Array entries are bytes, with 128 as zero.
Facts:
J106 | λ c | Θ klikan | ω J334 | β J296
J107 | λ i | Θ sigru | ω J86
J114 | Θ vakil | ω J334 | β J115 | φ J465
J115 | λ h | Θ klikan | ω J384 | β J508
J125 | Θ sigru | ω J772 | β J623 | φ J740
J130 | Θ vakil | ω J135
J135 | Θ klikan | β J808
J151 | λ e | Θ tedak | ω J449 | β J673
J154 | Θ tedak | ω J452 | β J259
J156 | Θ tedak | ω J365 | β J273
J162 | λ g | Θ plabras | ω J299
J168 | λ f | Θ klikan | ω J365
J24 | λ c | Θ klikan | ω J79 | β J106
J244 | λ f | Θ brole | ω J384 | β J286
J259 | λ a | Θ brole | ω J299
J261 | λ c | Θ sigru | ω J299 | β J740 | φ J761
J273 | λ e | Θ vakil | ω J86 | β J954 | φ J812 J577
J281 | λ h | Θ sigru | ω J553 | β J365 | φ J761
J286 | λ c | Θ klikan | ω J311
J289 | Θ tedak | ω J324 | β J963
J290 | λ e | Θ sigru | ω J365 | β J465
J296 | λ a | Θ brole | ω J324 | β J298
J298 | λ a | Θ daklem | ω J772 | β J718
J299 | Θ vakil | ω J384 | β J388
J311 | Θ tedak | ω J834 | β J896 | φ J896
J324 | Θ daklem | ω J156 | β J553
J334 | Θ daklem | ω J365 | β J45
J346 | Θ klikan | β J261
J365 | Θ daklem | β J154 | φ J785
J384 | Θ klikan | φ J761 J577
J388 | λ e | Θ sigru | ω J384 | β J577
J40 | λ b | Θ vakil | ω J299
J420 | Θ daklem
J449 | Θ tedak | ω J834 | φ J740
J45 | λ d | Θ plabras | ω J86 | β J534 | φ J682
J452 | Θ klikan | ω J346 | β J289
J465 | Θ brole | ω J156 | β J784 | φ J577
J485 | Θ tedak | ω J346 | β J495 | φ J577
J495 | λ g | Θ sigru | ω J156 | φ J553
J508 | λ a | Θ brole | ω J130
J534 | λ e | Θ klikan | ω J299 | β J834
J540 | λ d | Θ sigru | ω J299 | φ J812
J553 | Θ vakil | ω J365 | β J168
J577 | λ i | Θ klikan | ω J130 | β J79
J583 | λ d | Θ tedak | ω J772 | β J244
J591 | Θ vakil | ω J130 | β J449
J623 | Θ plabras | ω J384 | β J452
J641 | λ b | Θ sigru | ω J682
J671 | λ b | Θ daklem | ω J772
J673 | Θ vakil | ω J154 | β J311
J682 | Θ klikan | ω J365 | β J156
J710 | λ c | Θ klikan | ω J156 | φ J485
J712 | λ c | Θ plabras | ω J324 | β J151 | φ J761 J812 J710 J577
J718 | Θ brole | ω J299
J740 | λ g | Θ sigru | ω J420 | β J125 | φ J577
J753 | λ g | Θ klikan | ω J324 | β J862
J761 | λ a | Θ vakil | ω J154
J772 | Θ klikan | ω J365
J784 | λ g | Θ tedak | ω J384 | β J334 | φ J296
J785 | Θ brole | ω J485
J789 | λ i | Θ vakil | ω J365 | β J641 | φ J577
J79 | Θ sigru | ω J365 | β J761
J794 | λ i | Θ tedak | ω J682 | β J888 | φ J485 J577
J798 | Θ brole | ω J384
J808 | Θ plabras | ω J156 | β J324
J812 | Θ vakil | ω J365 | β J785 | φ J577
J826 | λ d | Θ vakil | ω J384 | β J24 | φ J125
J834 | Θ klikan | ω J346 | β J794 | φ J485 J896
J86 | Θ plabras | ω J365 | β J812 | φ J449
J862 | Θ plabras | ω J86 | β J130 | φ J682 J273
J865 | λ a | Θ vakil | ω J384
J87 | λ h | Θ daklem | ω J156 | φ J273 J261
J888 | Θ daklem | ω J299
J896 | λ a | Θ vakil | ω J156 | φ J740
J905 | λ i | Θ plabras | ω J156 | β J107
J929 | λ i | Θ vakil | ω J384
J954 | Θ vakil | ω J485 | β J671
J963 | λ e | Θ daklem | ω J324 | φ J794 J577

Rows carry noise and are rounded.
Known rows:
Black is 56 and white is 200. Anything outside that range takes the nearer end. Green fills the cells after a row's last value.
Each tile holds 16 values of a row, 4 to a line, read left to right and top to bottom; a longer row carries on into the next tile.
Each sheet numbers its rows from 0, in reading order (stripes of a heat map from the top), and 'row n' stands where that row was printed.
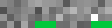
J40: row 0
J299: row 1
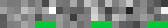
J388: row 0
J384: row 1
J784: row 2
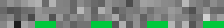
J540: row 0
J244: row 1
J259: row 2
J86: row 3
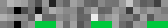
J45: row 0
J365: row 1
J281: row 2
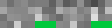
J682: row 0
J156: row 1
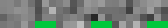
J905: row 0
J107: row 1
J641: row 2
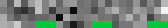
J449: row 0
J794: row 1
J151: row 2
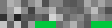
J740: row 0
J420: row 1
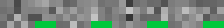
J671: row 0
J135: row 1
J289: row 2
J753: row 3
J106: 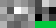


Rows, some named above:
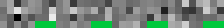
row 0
J623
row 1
J289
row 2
J168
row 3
J449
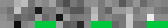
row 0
J826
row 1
J485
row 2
J553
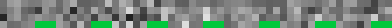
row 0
J789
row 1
J87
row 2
J740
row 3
J79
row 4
J753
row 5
J812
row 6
J465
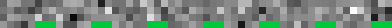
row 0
J465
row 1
J261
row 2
J384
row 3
J290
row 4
J826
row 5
J154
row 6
J24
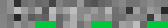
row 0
J289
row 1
J808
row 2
J168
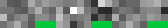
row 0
J420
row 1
J296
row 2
J130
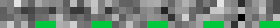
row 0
J896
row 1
J449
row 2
J130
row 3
J273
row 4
J452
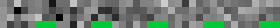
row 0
J834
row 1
J710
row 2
J963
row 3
J583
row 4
J718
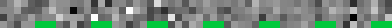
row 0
J712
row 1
J334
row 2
J298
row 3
J761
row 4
J162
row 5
J905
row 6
J452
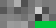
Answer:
J495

